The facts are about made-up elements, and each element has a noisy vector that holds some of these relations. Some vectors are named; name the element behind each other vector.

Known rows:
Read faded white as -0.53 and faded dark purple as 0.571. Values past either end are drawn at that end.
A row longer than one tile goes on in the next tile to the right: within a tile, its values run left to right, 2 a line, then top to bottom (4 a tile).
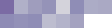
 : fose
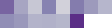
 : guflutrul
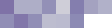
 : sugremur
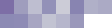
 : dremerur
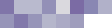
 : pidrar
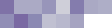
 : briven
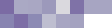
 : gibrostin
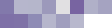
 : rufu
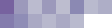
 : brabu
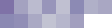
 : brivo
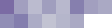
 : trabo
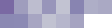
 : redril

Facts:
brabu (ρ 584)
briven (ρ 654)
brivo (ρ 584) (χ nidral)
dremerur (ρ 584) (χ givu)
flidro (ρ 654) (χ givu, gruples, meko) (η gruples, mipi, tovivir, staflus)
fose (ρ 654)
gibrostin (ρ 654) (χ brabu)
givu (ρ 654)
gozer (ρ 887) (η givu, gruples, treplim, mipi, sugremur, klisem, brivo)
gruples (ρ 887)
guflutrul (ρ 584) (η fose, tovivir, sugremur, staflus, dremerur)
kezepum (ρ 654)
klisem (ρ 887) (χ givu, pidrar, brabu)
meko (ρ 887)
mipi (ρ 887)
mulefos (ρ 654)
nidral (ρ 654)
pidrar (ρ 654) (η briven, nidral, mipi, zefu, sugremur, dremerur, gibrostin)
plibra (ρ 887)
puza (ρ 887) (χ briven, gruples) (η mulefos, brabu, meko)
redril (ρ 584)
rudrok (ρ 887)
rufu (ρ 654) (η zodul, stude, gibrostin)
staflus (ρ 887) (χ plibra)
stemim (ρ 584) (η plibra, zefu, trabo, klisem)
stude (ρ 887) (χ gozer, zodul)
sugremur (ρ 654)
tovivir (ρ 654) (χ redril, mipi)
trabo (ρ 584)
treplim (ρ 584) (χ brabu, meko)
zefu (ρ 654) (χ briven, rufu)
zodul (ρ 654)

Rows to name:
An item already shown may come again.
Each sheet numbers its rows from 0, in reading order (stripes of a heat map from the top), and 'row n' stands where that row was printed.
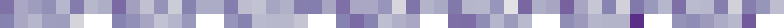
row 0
puza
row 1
dremerur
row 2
stemim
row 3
zodul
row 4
rufu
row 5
guflutrul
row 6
flidro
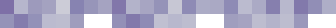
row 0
zefu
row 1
givu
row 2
gozer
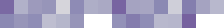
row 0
fose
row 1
tovivir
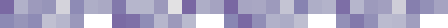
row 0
fose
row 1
rufu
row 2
mulefos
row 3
zefu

